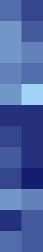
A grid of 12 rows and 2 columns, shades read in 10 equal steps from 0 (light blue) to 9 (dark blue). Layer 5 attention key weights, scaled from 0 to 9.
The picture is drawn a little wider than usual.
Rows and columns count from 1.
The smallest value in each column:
3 0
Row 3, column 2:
4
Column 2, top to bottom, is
7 6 4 5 0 8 8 8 9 4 6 6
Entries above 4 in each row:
2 1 0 1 0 2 2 2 2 0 2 2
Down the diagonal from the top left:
5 6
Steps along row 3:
up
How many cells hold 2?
0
